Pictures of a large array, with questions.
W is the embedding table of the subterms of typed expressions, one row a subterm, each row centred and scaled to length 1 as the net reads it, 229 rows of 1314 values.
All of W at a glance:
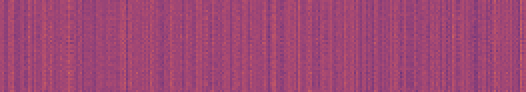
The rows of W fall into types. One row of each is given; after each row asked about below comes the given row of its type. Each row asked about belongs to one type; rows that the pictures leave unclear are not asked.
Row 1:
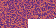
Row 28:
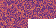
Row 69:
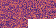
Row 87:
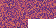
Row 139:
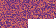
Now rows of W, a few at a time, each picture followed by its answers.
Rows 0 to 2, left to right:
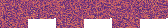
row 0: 87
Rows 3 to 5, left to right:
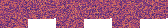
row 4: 69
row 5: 139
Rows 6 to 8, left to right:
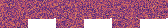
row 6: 87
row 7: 69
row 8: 69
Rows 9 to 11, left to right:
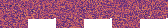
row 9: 87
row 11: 139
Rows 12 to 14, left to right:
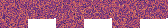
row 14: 28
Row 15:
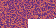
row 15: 1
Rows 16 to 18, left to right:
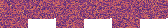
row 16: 139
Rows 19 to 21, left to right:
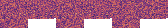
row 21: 139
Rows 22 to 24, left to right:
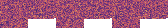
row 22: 69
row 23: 28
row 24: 87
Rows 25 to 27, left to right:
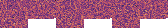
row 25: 139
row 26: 1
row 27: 87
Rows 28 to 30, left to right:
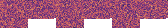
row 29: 87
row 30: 1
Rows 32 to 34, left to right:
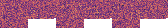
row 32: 87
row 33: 69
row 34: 69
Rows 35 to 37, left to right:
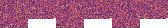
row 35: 69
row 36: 69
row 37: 1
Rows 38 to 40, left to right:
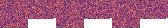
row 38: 87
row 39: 139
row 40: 28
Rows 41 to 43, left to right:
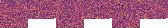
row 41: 139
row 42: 87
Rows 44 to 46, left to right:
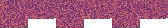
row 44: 1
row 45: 87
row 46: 1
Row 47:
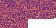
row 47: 139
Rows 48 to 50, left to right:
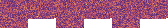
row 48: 139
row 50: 1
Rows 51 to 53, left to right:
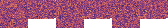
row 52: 87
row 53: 87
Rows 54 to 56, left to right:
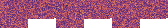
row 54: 1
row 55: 69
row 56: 28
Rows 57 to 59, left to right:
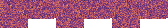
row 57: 139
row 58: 28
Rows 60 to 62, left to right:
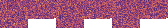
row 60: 139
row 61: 87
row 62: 1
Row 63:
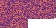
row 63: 139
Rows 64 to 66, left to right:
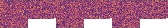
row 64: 139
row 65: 69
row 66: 139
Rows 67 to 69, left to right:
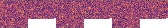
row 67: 28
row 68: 69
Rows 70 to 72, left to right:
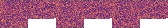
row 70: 139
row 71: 87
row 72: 87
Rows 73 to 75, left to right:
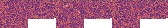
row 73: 1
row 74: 28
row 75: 87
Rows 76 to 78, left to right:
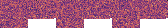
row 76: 69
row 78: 139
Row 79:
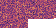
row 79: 69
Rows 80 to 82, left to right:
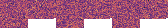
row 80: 87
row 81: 139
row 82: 1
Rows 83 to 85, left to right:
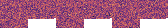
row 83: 69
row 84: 87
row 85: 87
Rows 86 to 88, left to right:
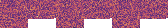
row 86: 139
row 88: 139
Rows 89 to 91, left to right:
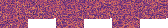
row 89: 69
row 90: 139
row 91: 139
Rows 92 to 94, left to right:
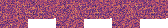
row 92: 69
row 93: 69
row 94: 69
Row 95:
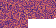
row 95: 69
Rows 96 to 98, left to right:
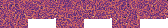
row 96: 1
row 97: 139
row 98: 1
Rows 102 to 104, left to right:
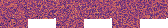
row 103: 69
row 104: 1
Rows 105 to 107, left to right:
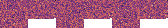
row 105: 139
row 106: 1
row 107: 87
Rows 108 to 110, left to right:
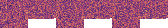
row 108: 69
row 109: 87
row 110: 87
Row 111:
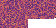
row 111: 1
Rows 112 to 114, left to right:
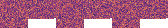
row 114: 28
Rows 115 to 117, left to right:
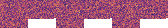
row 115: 87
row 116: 139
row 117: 69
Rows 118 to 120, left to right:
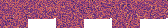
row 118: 69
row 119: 1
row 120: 1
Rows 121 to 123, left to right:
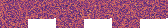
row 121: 87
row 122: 87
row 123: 28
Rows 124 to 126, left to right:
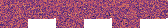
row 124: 69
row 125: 87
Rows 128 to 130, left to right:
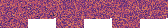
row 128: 87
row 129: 139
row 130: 139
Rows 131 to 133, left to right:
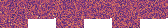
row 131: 1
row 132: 139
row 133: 87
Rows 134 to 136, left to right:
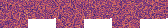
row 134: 69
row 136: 139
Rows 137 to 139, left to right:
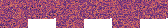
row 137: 69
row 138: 139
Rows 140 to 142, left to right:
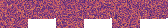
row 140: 28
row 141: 139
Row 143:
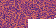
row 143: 1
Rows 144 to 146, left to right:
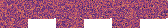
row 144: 28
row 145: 69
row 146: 69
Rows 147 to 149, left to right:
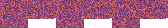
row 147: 87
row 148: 87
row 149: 28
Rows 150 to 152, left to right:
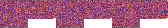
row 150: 69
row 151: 1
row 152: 69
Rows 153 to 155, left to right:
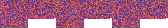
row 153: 1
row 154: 139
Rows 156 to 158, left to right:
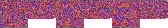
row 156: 1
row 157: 28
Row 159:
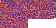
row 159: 139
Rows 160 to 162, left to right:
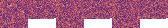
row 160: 28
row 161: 87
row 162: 87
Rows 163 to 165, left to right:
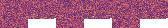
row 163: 87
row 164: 139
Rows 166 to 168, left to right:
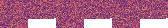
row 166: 139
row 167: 87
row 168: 139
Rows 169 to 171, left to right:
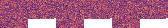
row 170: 69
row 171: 139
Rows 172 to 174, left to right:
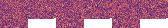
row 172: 69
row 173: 87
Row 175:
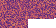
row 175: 139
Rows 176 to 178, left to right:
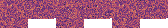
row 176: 28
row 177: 69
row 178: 28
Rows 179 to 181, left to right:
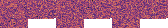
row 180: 1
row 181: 1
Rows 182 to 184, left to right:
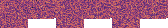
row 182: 1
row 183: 1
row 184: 1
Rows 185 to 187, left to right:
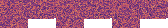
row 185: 139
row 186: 28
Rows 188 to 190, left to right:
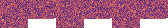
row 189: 87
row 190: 28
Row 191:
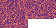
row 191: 1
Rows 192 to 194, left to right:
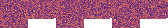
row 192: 87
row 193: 1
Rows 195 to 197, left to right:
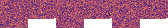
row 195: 1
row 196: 87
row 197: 28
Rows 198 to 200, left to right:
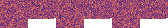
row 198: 28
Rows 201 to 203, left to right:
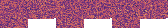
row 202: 1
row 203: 87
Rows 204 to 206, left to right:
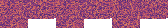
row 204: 139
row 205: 139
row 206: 139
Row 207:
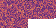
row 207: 28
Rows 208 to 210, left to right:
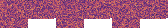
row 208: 28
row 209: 139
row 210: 28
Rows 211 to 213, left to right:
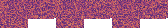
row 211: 1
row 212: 139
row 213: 139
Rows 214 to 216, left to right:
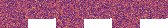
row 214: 87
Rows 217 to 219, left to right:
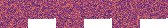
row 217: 28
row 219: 1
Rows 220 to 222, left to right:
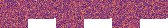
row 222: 139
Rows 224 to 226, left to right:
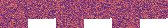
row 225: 1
